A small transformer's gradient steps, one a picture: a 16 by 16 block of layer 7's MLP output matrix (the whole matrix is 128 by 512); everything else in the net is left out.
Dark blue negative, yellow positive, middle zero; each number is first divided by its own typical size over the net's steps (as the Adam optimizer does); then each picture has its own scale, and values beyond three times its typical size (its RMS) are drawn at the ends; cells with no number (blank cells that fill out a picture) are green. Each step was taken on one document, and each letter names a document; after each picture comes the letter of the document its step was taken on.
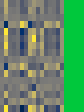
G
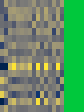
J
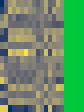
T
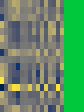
T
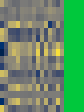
T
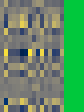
G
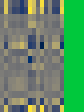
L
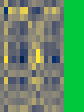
G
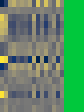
J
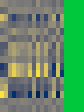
J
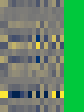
J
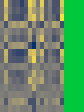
L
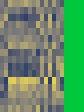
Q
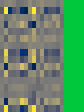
G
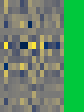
G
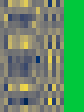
Q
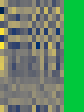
T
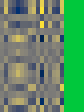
L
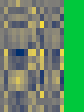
L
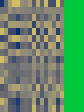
T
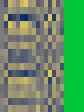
Q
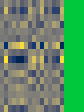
L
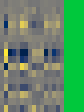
G
